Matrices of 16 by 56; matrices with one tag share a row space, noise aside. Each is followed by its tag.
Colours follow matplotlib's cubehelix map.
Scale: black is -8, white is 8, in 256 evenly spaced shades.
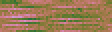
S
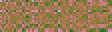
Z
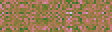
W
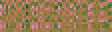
Z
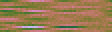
S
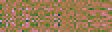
Z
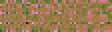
Z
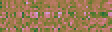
Z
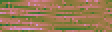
S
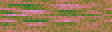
S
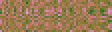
Z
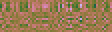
W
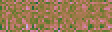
Z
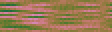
S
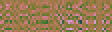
W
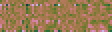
Z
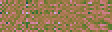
Z
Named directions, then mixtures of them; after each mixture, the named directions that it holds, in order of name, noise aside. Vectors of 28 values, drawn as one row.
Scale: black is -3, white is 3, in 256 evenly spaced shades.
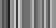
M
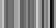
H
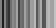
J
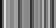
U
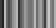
J, U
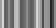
H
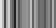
M, U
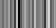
J, M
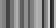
H, J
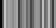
U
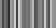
M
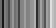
H, J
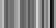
H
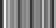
U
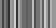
M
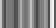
H, U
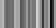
H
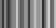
H, J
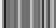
U
